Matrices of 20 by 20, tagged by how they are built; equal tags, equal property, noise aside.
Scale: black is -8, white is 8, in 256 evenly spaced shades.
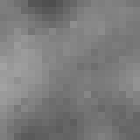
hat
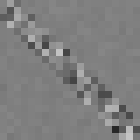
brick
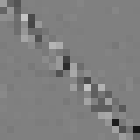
brick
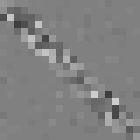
brick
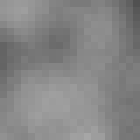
hat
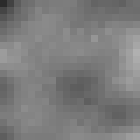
hat
